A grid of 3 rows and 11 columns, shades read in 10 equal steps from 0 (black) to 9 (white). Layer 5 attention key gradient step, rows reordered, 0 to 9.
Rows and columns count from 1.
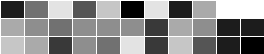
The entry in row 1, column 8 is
1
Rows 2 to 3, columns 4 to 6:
5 5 5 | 5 4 8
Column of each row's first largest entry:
10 1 6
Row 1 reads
1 4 8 3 7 0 8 1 6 9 9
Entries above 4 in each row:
6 7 5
